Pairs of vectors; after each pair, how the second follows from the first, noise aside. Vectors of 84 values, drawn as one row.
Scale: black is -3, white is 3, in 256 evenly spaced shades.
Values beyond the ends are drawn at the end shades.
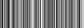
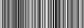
shuffled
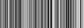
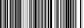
scaled up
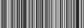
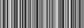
shuffled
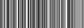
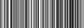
shuffled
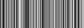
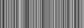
shrunk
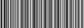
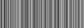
shrunk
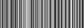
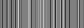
partly zeroed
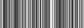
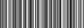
shuffled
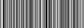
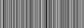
shrunk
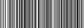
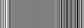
partly zeroed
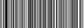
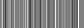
partly zeroed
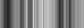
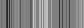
partly zeroed
